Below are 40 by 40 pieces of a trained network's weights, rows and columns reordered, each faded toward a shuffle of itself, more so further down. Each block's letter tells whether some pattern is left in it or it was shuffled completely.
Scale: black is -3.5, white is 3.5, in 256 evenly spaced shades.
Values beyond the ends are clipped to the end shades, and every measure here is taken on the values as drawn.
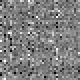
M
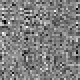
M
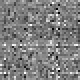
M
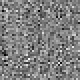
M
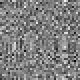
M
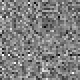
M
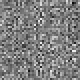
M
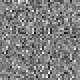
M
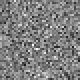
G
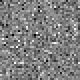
G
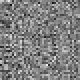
M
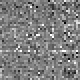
M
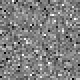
G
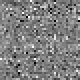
M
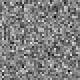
M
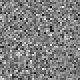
M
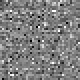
M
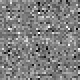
M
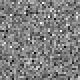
G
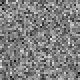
G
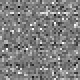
M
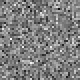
G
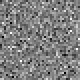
G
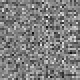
M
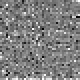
M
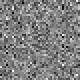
M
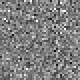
M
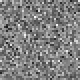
G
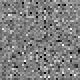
M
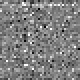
M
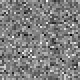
M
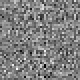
M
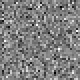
M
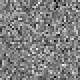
G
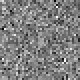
M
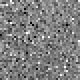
G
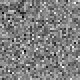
G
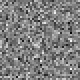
M
